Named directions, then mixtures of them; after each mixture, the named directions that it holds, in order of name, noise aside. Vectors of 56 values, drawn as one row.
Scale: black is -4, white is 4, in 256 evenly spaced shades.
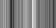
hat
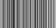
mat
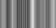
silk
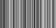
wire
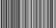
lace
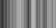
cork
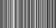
mat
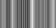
silk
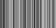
wire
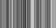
silk, wire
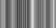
silk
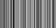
hat, wire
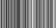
lace, silk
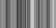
silk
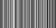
mat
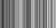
cork, mat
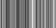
lace, silk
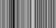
hat, mat
